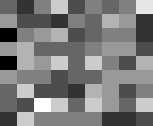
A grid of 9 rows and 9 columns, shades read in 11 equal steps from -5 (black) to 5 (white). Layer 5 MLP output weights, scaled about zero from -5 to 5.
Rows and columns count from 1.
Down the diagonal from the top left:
-1 -2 1 -1 -1 -1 1 -1 -2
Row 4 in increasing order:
-2 -1 -1 -1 0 1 1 1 2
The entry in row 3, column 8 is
0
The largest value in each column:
1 3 5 3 0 3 2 1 4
